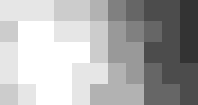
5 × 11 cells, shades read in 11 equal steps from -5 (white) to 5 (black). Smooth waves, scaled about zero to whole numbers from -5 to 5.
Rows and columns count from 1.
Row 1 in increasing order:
-4 -4 -4 -3 -3 -2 0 1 2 2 3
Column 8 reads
1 0 -1 -1 -2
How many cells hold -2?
5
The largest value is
3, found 3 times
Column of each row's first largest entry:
11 11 11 10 11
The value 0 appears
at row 1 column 7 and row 2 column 8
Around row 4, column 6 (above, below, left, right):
-3 -2 -4 -2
